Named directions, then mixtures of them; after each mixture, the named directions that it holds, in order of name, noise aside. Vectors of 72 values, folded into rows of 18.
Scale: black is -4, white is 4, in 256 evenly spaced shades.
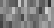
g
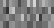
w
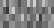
w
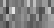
g, w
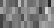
g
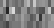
g, w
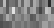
g, w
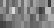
g, w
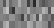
w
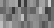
g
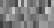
g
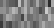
g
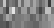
g, w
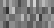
w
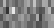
g, w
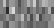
w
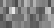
g, w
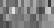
g, w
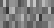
w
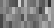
g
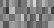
w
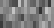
g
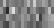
g, w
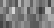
g, w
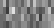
g, w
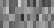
g, w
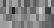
g, w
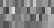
g, w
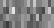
g, w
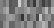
g, w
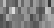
g, w
